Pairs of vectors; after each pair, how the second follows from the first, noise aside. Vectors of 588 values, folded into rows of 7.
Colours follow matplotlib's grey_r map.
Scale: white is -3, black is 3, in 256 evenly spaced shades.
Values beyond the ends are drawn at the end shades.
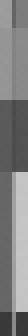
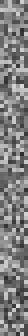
shuffled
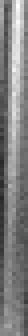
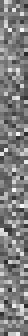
shuffled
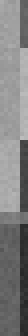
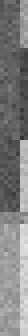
negated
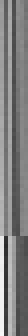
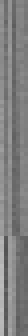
shrunk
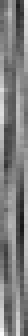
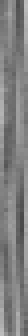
shrunk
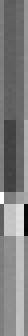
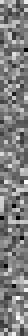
shuffled
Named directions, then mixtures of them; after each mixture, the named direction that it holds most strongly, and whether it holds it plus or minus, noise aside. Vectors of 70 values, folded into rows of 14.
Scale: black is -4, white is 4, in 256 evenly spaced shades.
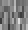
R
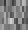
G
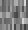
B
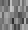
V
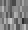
G, plus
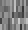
R, plus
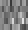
V, minus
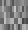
G, plus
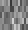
V, minus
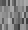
V, plus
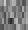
G, minus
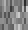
V, minus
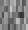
R, plus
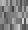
V, minus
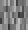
R, plus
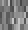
V, minus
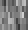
G, plus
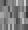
B, plus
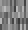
R, minus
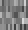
B, plus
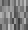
R, minus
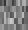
G, plus
